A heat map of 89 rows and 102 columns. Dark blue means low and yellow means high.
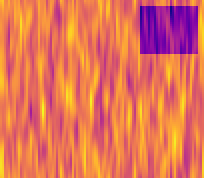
Roughest part: top right. Ninth with the lowest average: top right. Odd patch: lower, in the top right. Mirror symmetry: none. Histogram: skewed, a long tail of low values.
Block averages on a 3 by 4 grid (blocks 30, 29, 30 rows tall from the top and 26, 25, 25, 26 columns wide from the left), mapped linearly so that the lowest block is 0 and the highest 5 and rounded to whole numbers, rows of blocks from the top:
5530 / 4545 / 5555
